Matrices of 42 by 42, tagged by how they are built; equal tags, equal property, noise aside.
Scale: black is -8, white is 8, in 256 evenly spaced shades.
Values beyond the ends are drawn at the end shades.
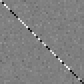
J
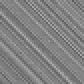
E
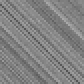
E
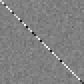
J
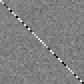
J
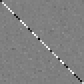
J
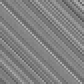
E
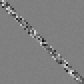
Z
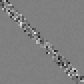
Z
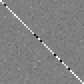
J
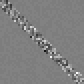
Z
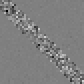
Z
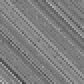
E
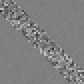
Z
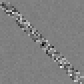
Z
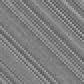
E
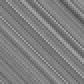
E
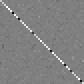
J
